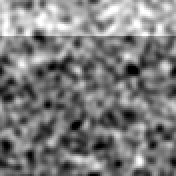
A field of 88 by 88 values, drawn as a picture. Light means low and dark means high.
Seam: horizontal, 20% of the way down, the bottom part higher. Average level on the scale: 50%. Stripes: none. Histogram: bell-shaped.
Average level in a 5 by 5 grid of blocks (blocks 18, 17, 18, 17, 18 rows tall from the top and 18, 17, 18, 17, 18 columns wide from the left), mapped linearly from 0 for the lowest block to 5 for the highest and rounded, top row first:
1 1 2 0 1 / 3 4 4 4 4 / 5 5 4 4 4 / 4 5 5 5 4 / 5 5 4 4 4
